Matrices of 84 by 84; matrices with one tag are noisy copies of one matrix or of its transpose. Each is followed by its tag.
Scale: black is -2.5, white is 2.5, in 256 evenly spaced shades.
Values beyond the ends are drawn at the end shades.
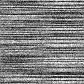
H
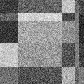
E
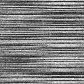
H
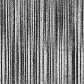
H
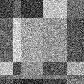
E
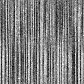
H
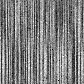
H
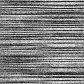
H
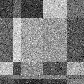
E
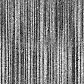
H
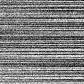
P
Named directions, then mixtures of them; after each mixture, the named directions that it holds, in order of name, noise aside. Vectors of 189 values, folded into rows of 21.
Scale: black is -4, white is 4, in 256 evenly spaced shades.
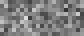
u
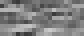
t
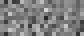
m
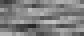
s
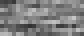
s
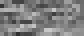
t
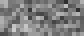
s, u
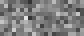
u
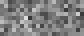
u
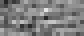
m, s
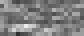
s, t, u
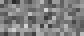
m, t, u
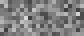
u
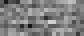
m, s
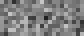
m, u
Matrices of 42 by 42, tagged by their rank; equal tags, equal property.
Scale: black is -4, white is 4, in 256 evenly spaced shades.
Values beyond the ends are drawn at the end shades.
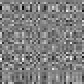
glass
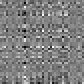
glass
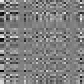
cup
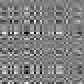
cup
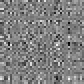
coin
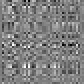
glass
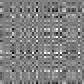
cup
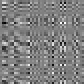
cup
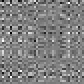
glass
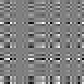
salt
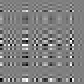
salt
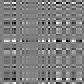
salt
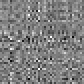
coin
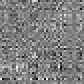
coin
